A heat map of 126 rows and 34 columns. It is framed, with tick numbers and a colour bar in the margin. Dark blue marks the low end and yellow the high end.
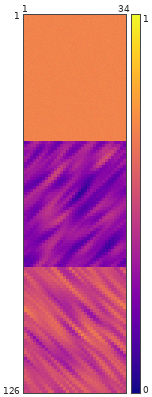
It is made of 3 by 1 panels. Panel 1,1: high, flat. Panel 2,1: low, slanting up to the right. Panel 3,1: middling, slanting down to the right.
